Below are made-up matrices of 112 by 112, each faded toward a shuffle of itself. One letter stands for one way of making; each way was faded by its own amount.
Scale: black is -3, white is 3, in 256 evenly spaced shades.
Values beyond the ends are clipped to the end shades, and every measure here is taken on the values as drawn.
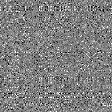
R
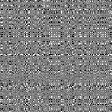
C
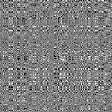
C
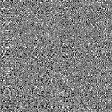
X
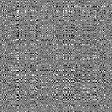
C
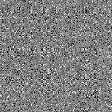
R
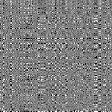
C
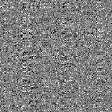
X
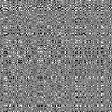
C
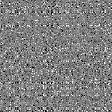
R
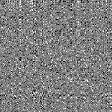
X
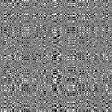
C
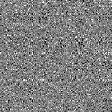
X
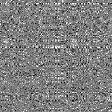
R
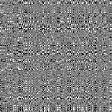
C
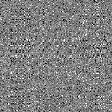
X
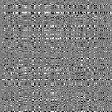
C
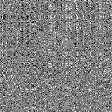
X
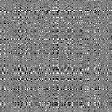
C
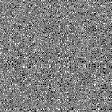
X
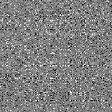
R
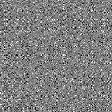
X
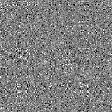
X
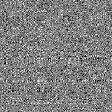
X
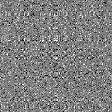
R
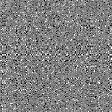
R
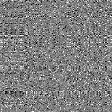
R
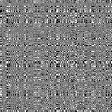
C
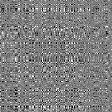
C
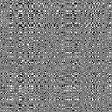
C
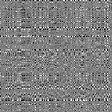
C
